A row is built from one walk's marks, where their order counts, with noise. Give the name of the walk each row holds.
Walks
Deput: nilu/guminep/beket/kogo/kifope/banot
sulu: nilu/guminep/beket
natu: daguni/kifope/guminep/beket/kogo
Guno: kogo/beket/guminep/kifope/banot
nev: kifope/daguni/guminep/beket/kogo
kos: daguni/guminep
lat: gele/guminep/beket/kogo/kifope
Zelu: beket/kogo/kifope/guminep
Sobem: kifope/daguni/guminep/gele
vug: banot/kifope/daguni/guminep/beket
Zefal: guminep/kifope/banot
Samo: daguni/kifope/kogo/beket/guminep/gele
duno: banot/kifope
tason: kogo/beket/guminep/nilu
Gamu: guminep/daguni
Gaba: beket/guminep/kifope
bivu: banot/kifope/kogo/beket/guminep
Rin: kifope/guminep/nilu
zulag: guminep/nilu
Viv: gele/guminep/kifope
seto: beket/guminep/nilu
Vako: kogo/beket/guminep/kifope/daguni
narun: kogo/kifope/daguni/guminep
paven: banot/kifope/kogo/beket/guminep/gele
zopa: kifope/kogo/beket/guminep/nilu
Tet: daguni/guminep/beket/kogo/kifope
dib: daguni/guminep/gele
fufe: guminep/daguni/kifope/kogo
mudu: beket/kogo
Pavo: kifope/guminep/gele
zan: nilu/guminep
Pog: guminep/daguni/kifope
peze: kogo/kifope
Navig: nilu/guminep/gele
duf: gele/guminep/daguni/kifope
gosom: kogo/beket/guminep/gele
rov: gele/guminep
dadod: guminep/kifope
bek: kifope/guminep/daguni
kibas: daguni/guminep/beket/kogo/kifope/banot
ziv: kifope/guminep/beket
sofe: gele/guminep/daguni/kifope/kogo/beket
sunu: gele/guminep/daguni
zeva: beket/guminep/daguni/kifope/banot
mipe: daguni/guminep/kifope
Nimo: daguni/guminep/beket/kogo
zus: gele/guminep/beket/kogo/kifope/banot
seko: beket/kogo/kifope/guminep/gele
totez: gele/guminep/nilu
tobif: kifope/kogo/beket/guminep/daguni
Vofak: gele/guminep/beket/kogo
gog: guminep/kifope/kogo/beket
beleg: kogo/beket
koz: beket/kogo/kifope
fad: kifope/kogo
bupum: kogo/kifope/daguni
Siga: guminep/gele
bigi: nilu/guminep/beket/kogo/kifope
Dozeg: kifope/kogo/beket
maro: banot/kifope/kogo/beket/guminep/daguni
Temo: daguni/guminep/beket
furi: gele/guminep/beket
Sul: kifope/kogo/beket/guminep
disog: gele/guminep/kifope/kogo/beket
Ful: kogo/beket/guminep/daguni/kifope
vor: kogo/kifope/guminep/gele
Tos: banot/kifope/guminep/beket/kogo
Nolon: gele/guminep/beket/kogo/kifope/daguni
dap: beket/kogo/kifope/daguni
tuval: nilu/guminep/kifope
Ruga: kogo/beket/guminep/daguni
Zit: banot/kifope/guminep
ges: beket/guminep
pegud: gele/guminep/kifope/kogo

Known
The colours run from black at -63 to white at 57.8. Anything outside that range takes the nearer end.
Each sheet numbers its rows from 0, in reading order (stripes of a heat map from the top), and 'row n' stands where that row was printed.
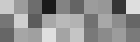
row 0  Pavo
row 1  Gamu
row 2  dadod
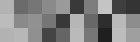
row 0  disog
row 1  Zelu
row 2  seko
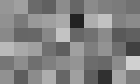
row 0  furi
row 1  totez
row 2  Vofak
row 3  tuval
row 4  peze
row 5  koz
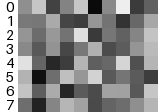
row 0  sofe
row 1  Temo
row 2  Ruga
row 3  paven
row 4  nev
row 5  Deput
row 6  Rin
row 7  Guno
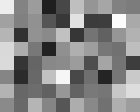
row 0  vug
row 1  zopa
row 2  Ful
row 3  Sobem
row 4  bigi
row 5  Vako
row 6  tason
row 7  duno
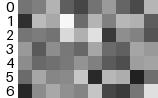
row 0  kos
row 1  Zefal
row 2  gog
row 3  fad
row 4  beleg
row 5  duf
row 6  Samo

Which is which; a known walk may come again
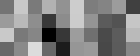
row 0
Pog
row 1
narun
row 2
ziv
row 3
mipe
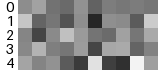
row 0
furi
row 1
seto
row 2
natu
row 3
rov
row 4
zopa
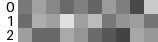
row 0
dib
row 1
dadod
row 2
mudu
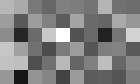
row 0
zan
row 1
fad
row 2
Vako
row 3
sulu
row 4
Navig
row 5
Tet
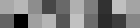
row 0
seko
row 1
kibas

